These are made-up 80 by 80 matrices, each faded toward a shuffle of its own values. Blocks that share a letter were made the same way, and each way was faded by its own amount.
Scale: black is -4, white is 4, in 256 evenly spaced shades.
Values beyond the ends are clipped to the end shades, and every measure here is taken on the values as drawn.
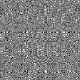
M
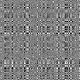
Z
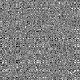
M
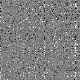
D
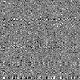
M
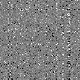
D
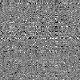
M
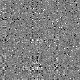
D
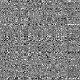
M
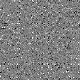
D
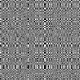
Z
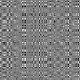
Z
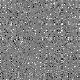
D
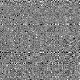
M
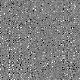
D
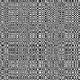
Z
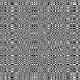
Z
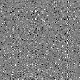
D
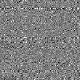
M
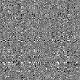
M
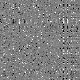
D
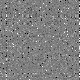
D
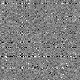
M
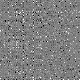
D
